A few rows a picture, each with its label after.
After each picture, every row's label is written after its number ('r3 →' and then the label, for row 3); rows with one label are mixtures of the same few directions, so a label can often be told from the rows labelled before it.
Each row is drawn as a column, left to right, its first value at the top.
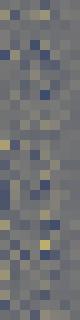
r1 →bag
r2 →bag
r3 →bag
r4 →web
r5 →bag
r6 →bag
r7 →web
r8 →bag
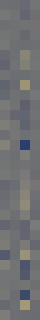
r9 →bag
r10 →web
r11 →bag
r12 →bag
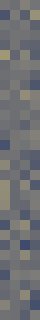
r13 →bag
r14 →bag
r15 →bag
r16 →web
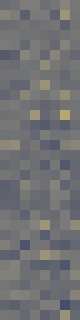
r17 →bag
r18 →bag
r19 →bag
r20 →web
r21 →bag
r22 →bag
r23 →web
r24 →bag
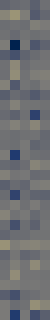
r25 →bag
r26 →web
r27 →bag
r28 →web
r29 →web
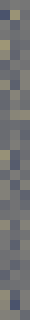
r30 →web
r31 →web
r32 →web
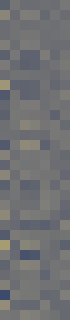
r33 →bag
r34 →bag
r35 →bag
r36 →bag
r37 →bag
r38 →web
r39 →bag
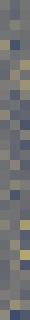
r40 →web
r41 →web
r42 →bag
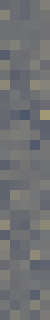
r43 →bag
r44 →web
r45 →web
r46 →bag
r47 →web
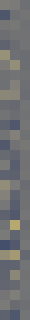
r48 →bag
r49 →bag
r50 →bag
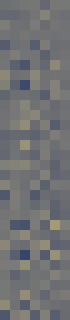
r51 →web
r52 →bag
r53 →bag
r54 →web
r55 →bag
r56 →bag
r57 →bag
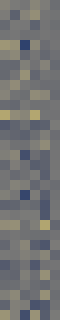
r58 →web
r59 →web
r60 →web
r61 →web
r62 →bag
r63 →bag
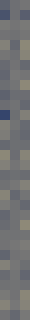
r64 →web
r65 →web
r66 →web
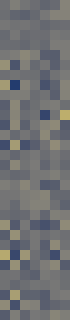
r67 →bag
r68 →bag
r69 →bag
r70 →bag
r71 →web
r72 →bag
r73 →web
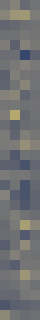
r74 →web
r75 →web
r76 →bag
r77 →bag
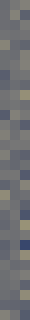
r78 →web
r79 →web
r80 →bag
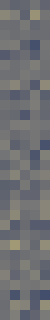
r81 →bag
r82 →bag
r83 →web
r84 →web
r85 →bag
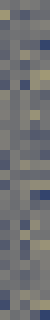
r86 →web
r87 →web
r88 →bag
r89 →web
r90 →web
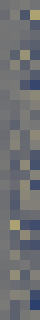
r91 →web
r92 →bag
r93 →bag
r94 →web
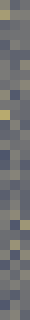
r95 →web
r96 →bag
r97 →bag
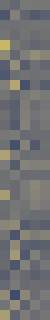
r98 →web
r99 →bag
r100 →bag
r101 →bag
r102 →bag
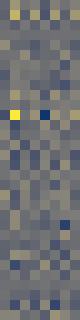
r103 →web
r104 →web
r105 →bag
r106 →web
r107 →web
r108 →web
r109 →bag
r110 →web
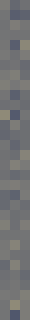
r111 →web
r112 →web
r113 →web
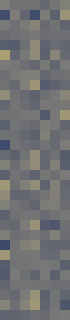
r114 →bag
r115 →web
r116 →web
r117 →web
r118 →web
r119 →bag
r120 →web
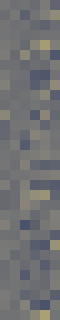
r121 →web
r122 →bag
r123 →bag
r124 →web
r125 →web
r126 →bag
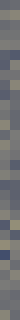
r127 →bag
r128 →bag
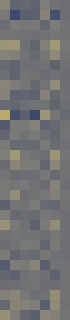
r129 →web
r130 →web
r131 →web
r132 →web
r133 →web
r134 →web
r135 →web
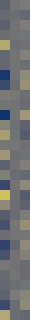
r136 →web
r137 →bag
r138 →web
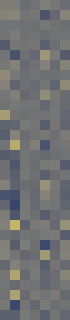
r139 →web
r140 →bag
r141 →bag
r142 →bag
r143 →bag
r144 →bag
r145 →bag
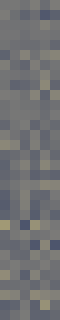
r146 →bag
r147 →bag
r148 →bag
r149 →bag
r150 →web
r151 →bag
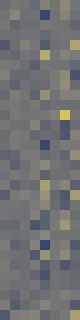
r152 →web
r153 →web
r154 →web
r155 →bag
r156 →bag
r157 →web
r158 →web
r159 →web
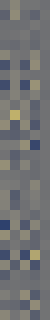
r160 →bag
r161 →web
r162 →bag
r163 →bag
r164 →bag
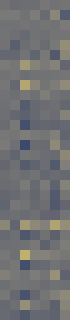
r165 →bag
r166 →web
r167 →bag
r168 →bag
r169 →bag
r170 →bag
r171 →web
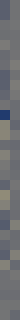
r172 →web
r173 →bag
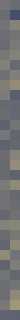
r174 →bag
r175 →web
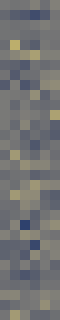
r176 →bag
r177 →web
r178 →bag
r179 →bag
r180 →web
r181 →web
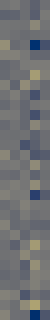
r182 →web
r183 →bag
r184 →bag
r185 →web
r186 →web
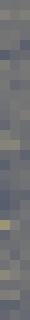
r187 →bag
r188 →bag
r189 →web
